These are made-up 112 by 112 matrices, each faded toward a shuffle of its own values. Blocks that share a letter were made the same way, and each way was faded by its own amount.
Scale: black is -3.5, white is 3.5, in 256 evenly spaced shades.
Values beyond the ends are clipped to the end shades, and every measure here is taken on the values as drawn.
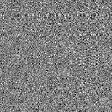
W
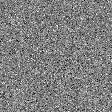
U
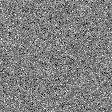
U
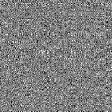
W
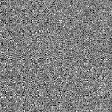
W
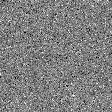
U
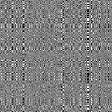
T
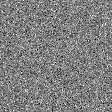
U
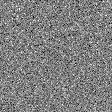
U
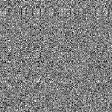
W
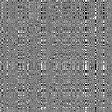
T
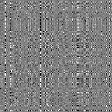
T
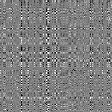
T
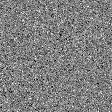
U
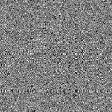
W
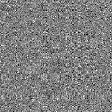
W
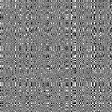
T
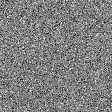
U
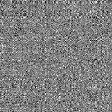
W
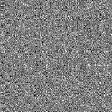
W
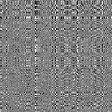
T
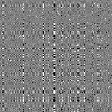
T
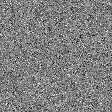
U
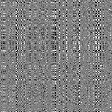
T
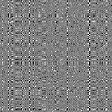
T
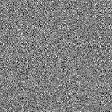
W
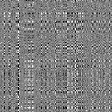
T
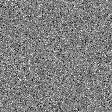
U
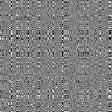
T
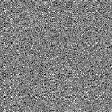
W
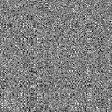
W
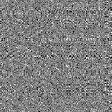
W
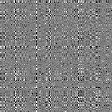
T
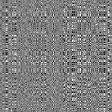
T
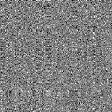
W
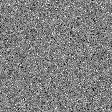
U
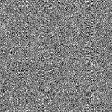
W
